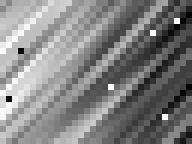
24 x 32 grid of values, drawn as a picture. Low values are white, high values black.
No single row or column stands out from its neighbours. There is an overall slope up to the right. The grain runs diagonally up to the right. Six lone cells stand out: two far higher and four far lower than their neighbours.
